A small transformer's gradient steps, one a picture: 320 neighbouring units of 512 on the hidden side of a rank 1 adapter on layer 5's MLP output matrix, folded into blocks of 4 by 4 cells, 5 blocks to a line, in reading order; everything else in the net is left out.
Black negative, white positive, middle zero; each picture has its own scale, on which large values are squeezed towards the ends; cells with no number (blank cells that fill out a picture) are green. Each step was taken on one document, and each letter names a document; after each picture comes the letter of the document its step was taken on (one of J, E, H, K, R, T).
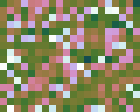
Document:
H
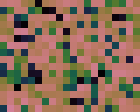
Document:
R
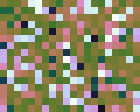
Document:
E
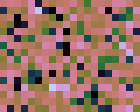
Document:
E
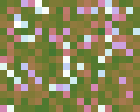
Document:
E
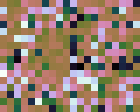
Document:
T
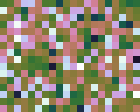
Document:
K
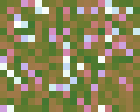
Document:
E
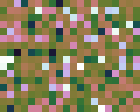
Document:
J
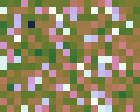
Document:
J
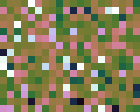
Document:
K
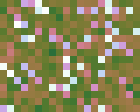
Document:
E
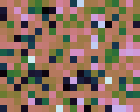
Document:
T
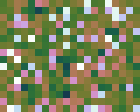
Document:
H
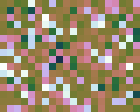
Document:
K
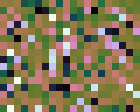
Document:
H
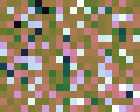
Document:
R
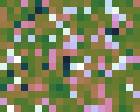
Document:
H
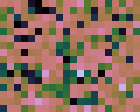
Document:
R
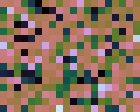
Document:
R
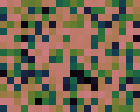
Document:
T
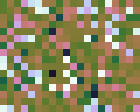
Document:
E
